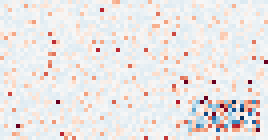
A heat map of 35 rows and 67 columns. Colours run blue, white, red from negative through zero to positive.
No regular stripes run through it. Neither half mirrors the other. The values are skewed, with a long tail toward high values. The grain is fine, like static. The bottom right is the roughest part. There is no overall slope. An odd patch, rougher than its surroundings, sits in the bottom right.
